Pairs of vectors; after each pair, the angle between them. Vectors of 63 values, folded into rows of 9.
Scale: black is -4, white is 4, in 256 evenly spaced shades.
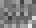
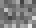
nearly parallel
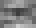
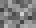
orthogonal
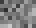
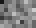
partly aligned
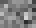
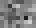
partly opposed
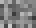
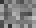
nearly opposite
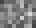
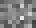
nearly parallel
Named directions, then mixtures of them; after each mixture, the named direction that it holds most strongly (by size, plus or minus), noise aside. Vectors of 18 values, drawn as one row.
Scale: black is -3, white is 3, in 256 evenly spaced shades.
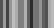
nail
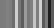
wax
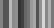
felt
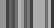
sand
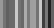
wax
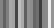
wax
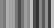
sand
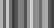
nail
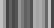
sand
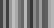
nail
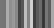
sand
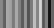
wax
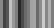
felt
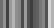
nail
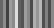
wax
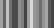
nail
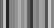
nail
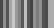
nail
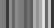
sand
